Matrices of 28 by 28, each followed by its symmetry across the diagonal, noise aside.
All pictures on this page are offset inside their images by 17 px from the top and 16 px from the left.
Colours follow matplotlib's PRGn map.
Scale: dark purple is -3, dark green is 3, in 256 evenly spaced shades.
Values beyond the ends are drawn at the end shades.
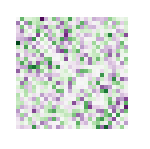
antisymmetric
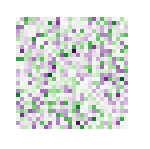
antisymmetric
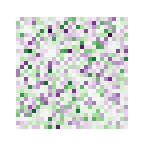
antisymmetric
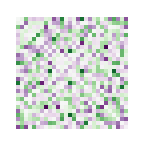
symmetric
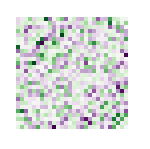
symmetric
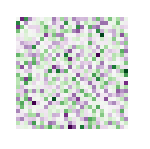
antisymmetric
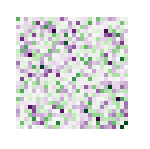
symmetric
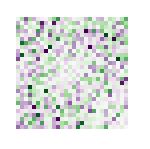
antisymmetric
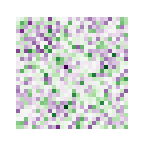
symmetric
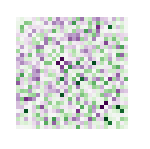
symmetric
